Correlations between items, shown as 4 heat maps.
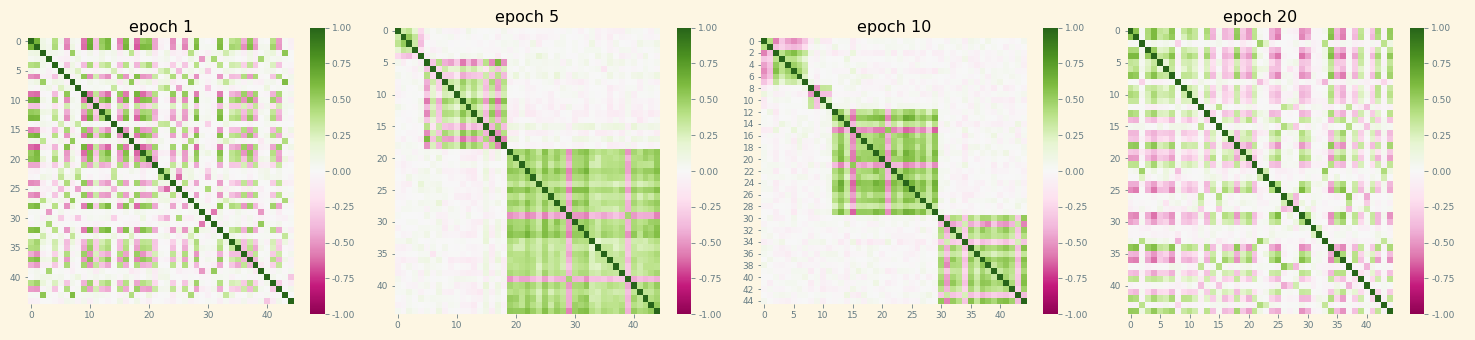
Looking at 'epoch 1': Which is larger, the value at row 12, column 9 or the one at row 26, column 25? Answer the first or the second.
the second
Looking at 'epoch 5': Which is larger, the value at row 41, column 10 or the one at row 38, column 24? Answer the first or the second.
the second
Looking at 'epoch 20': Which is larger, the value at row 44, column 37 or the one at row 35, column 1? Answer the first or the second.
the first
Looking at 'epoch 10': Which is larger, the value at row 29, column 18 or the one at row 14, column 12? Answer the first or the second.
the first
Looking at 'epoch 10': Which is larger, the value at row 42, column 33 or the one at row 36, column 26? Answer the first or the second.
the first
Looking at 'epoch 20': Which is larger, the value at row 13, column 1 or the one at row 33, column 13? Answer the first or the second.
the first
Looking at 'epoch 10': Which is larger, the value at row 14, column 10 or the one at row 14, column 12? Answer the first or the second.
the second
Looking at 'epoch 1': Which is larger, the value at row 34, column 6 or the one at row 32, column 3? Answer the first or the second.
the second
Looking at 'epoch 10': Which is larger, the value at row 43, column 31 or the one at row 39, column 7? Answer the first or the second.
the first
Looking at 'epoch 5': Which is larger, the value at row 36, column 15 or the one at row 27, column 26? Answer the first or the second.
the second
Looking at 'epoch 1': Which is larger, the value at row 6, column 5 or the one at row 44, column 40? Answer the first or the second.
the first
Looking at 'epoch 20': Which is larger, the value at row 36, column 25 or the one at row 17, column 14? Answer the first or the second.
the first
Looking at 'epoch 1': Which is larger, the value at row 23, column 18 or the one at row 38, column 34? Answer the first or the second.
the first
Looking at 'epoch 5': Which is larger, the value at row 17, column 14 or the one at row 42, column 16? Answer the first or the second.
the second
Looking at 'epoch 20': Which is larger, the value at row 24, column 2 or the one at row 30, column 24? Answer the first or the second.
the second
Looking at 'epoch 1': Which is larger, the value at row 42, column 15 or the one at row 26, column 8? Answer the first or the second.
the first
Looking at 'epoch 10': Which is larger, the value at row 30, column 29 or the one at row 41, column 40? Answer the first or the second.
the second
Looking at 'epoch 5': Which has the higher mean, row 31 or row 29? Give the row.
31
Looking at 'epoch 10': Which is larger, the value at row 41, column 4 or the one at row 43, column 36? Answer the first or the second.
the first
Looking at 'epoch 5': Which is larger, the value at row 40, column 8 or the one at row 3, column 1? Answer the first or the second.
the second
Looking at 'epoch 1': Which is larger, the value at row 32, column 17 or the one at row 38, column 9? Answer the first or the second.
the second
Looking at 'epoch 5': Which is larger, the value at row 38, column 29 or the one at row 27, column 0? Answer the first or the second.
the second
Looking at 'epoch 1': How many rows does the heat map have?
45
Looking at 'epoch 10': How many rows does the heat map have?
45
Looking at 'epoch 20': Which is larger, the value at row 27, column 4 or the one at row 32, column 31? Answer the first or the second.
the second
